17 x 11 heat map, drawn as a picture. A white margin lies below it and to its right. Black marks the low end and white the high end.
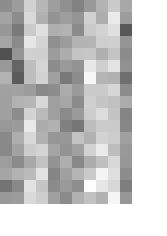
Stripes: upright, repeating 2 times. Average level on the scale: 70%. Ninth with the highest average: bottom right.
